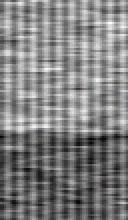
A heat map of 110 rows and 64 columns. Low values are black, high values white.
Stripes: upright, repeating 10 times. Average level on the scale: 50%. Seam: horizontal, 60% of the way down, the top part higher. Odd rows or columns: none.
